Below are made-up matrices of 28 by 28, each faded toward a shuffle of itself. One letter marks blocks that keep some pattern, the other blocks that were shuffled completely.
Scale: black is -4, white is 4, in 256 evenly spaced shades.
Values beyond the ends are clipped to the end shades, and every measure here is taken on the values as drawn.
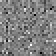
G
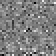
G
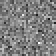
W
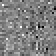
G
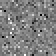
W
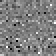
G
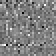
G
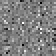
G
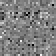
G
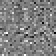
G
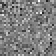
W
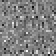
G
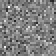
W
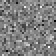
W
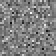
W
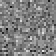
G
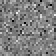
W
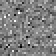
W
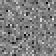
W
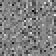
G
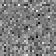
G
